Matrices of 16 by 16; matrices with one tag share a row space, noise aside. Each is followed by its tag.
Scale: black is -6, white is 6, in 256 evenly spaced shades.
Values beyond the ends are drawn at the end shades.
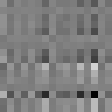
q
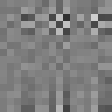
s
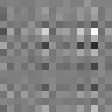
q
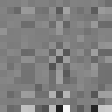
s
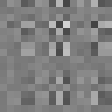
s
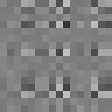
s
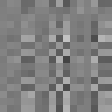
s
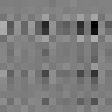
q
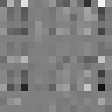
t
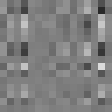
t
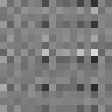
q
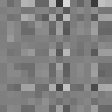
s
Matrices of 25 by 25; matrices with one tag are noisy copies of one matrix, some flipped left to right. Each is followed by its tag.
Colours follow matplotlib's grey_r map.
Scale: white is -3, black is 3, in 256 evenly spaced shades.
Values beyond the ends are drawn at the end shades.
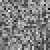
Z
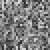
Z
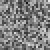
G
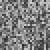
Z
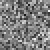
G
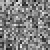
Z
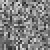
Z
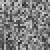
Z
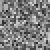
G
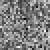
G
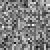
Z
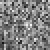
Z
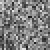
Z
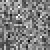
Z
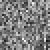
Z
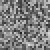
G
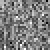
Z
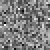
G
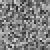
G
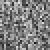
Z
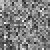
Z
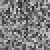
G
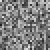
Z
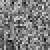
Z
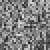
Z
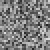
G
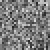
Z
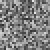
G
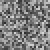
G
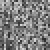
Z
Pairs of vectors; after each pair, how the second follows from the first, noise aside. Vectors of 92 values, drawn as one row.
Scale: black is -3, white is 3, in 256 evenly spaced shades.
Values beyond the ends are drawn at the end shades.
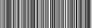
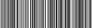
wrapped around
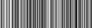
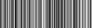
reversed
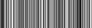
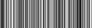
copied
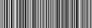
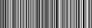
wrapped around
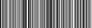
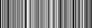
sign-scrambled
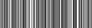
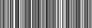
reversed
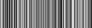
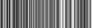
sign-scrambled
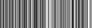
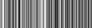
reversed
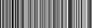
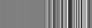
partly zeroed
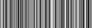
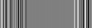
partly zeroed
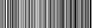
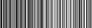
reversed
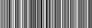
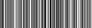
reversed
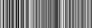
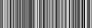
wrapped around
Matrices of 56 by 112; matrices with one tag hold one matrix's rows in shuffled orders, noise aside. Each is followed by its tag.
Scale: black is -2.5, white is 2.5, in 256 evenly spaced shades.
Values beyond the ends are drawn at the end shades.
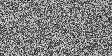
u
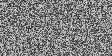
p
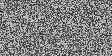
p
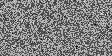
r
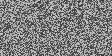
r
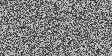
p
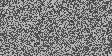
u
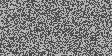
p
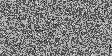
p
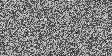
u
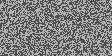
p
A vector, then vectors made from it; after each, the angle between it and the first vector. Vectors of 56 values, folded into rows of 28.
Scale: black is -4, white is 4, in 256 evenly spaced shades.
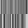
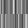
partly aligned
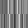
orthogonal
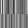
partly opposed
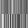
partly aligned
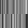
nearly opposite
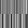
nearly opposite
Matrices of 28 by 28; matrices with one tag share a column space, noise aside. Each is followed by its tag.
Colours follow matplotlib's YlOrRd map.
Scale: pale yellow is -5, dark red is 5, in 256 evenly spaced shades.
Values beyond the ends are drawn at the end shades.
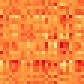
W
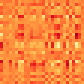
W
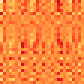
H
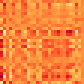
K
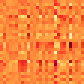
W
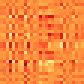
W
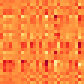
W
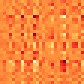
W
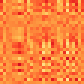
H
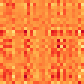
K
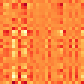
K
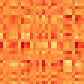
W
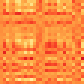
H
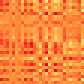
H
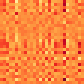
H
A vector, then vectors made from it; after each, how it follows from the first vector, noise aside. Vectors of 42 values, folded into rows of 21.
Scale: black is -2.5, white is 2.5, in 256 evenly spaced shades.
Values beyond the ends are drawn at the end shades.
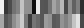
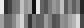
copied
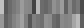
shrunk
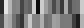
negated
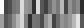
copied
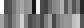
copied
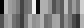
negated
